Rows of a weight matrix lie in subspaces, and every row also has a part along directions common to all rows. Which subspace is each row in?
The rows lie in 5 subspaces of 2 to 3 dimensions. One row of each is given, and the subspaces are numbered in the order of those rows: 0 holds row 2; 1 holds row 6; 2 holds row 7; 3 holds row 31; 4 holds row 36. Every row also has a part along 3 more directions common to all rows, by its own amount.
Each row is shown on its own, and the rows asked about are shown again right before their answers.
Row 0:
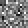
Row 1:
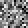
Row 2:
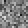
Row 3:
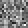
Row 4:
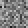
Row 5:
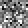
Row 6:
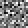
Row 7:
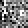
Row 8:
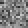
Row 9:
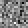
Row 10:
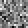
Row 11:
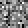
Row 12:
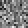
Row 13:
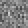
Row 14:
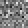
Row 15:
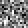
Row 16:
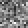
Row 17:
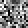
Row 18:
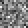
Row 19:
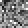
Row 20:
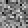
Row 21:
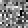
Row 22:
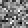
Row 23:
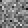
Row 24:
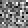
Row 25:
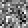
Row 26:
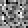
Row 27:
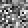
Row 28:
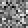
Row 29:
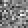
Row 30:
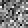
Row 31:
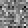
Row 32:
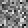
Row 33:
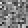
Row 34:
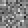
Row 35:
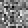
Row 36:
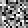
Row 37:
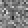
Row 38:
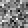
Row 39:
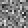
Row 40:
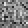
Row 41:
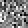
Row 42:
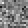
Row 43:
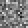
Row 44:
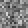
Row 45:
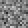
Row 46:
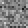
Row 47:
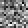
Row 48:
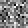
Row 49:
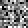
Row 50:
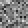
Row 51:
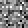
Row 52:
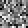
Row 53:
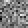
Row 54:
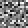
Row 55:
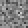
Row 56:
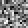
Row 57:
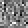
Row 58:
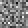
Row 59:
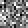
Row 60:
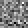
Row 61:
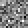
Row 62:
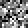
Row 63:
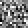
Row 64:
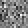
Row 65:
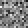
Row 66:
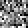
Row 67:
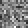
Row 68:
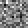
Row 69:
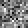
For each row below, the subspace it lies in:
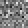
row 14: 1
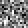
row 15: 3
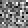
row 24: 1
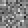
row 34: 4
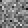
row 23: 2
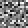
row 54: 1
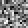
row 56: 3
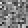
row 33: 1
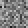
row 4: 3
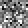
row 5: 2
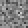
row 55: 4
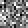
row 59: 0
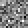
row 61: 4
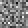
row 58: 1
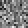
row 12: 0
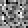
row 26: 4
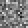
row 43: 4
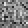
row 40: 2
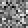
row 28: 4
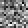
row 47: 1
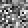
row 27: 3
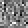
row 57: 2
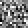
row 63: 0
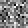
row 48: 0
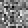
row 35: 1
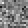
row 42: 3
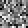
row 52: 0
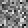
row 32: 3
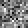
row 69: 2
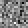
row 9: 1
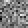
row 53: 4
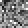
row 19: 2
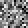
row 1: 3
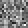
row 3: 3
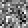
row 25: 3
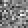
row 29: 4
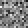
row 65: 1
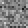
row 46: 3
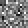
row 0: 4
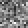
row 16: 2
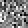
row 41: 0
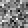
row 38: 2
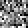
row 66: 0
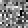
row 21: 1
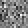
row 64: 0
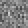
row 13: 0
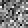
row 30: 2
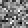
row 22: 2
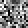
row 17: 0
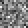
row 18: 3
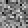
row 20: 4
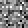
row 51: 1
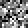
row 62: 2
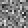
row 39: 3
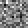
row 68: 4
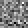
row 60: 1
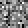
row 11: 1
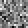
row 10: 0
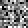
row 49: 3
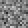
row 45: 3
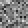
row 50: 4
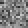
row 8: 0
